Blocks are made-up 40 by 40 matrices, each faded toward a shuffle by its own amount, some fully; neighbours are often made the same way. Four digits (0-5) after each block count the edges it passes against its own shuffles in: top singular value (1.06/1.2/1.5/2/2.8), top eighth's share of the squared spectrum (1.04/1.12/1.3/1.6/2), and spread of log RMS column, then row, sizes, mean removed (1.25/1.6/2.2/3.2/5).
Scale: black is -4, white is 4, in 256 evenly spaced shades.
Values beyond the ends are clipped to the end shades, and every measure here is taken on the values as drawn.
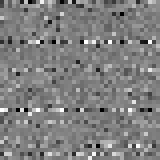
2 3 0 2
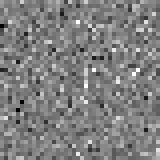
0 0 0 0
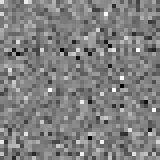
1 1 0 1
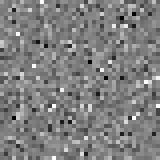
0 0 0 0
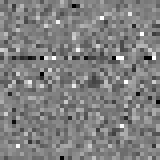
2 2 0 2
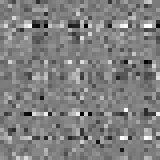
4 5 2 3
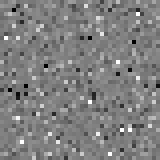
0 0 0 0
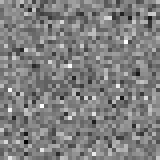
1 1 0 0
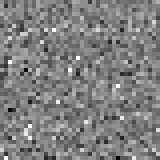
0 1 0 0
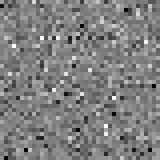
1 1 0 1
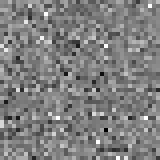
1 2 0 1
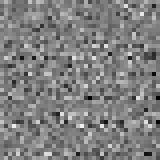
1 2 0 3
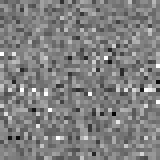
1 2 0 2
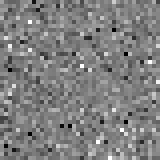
0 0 0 0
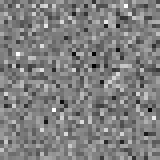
0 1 0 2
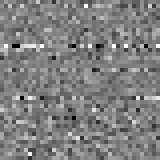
2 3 0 3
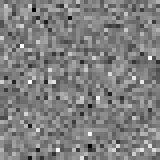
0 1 0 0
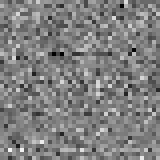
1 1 0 2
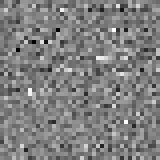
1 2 0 3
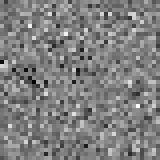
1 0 0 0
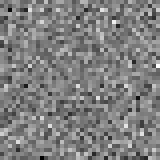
0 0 0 1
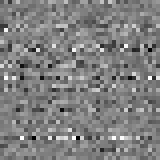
2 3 0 3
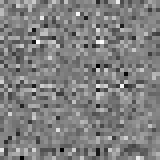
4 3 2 2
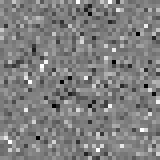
2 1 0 0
